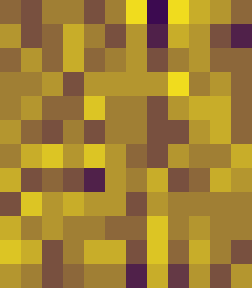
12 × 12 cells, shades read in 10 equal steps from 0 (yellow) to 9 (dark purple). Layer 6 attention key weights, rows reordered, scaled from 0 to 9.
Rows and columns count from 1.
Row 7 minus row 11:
3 0 -5 -1 -1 1 -1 5 -2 2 0 -4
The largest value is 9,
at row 1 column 8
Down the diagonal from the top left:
5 6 5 6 1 4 5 2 4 3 4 3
